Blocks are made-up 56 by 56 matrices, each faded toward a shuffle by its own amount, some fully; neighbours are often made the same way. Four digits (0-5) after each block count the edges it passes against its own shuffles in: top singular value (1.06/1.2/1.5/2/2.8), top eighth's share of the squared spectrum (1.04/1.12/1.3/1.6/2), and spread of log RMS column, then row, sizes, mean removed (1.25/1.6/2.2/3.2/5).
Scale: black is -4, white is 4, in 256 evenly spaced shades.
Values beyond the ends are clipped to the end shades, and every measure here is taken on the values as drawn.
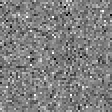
2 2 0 0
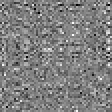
4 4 2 2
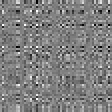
5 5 4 3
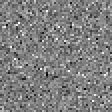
0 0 0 0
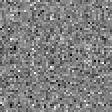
3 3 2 1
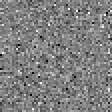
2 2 1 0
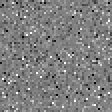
2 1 0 0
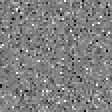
3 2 0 0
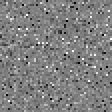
1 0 0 0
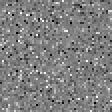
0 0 0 0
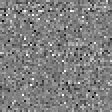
1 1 0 1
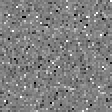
0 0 0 0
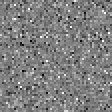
0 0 0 0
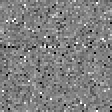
1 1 0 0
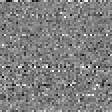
2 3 0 3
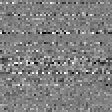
2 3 0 4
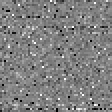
2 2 0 2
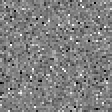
0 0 0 0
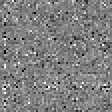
2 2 2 2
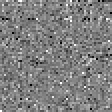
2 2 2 2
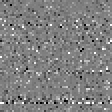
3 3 0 2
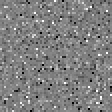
1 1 0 0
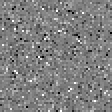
1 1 0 0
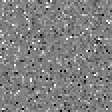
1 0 0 0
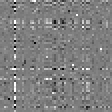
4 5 3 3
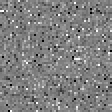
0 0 0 1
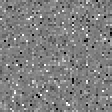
2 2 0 1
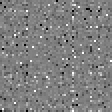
3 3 1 0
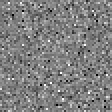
0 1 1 0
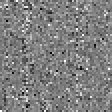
1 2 2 0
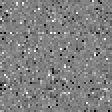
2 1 0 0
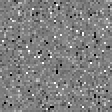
1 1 0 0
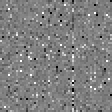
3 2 1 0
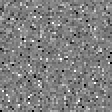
1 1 0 0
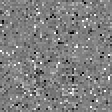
3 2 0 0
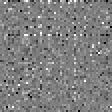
4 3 1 2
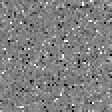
1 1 0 0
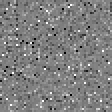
2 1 0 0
